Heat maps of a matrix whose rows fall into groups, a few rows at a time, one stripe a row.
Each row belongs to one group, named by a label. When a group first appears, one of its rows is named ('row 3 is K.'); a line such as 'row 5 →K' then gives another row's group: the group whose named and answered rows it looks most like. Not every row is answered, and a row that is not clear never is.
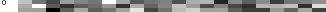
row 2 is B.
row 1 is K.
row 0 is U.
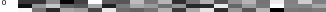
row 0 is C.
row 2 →U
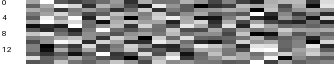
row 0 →K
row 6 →B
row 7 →C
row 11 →B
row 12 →B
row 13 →C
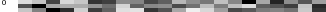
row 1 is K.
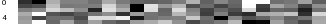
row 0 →B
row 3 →K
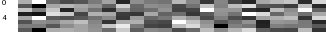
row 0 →K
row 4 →K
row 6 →U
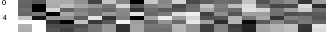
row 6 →K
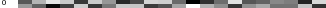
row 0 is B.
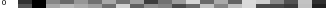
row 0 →B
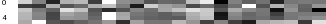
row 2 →U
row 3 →U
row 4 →U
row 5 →K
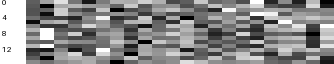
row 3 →B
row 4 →C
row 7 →K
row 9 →K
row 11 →K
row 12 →C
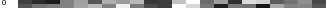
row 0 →B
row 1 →U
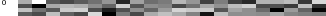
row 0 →K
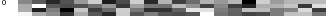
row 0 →C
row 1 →K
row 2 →B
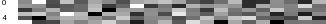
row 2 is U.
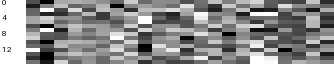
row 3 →B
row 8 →U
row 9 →U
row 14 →B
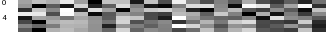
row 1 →B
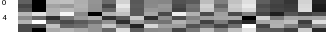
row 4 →C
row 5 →K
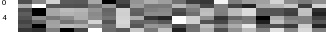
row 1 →K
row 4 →U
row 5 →U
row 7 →C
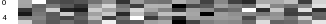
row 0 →K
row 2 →C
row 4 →C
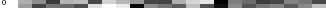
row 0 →U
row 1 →U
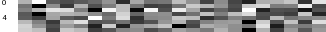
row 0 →K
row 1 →B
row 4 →U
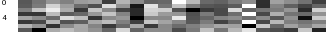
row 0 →U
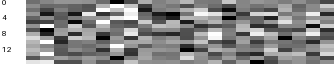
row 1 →U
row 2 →U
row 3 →B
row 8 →B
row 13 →K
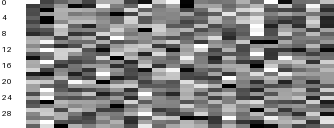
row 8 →C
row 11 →B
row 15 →K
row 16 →C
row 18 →C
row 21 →U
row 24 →K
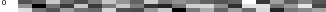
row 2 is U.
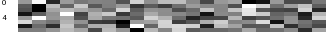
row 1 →B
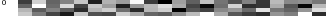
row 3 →B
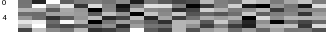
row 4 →C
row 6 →K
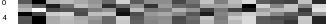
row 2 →K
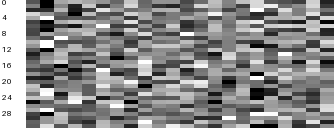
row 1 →B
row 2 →C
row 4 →K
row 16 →B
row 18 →C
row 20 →U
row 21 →U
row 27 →K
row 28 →B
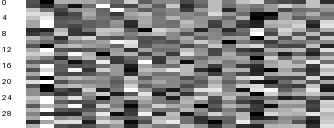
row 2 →U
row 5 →K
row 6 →K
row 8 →C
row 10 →U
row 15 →C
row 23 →C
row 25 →K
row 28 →C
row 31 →K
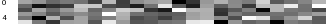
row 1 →C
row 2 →U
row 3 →U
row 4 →B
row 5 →U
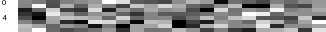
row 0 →U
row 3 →B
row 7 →K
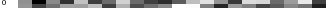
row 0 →B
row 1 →U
